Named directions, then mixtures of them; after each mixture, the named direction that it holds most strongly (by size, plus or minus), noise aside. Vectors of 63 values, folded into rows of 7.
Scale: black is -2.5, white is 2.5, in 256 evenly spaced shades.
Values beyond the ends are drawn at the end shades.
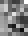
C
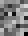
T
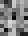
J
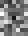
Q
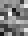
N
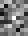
Q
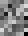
T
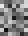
J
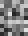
N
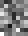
Q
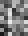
N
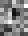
N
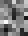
Q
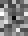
Q
